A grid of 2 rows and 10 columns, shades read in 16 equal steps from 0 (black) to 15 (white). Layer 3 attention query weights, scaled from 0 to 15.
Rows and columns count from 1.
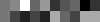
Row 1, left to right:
7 8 15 6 9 3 5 6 0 3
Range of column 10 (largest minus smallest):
7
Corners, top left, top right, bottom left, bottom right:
7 3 7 10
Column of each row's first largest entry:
3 6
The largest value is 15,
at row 1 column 3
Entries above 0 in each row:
9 10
